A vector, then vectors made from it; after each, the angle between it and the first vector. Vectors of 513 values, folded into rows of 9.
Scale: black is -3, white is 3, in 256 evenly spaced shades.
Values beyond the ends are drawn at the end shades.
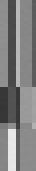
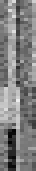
nearly opposite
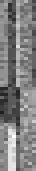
nearly parallel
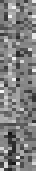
partly opposed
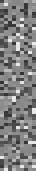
orthogonal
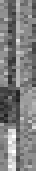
nearly parallel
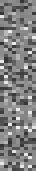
orthogonal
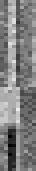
nearly opposite
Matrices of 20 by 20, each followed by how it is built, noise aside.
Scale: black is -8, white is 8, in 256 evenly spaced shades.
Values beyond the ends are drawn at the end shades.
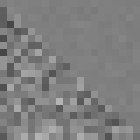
lower triangular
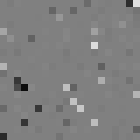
sparse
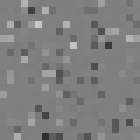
sparse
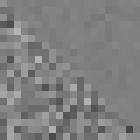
lower triangular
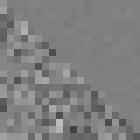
lower triangular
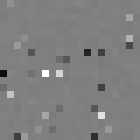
sparse
